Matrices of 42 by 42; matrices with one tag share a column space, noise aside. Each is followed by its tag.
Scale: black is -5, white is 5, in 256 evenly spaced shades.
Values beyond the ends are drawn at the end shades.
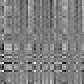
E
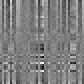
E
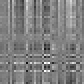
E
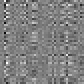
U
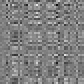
U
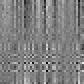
E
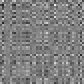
U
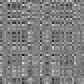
U
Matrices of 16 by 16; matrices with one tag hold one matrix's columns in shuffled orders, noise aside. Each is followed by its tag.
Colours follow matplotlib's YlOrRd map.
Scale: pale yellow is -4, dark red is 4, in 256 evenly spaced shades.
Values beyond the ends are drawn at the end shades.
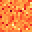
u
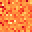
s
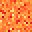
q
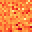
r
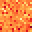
r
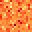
u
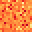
u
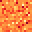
s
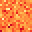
r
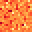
u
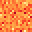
q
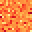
q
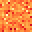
r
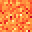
q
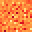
q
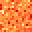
u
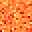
q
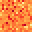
u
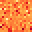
r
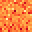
r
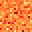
q
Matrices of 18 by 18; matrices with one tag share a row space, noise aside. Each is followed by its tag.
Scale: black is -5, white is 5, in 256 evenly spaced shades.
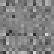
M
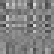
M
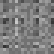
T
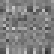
M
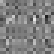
M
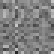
T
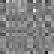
M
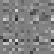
T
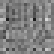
M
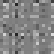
T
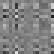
T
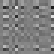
T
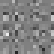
T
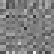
M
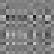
M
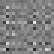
M
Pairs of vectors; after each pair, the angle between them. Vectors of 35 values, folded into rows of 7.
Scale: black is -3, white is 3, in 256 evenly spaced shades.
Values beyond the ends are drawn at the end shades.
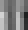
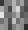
partly aligned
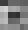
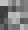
nearly opposite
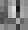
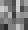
partly opposed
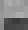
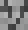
orthogonal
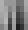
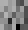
partly aligned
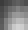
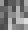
partly aligned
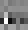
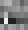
nearly parallel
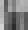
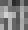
orthogonal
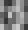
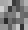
orthogonal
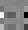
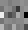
nearly parallel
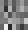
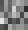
partly opposed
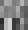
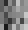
partly opposed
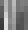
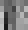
nearly opposite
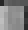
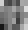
partly opposed
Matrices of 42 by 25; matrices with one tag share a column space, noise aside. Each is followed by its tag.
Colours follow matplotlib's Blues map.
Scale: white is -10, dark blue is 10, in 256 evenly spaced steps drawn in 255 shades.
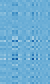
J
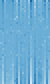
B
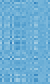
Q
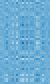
Q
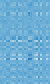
J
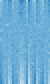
B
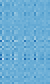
J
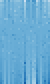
B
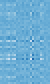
J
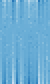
B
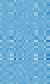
J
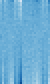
B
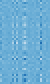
Q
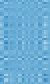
Q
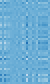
Q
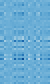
J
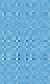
J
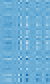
Q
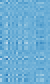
Q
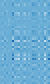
J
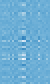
J
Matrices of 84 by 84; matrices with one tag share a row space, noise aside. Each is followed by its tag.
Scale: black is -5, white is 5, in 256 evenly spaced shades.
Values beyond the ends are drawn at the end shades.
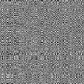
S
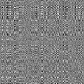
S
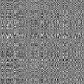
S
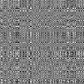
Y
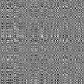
S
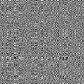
S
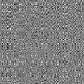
S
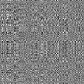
S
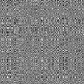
S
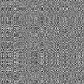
S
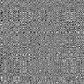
Y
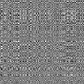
Y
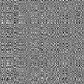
S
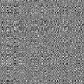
S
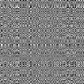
Y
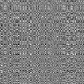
Y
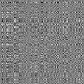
S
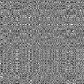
Y
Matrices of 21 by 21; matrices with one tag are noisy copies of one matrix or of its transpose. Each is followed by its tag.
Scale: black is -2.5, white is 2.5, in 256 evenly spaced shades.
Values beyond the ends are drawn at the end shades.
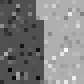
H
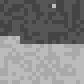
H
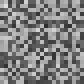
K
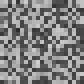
K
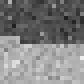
H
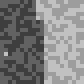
H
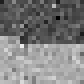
H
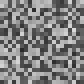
K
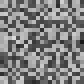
K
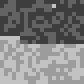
H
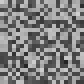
K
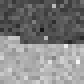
H
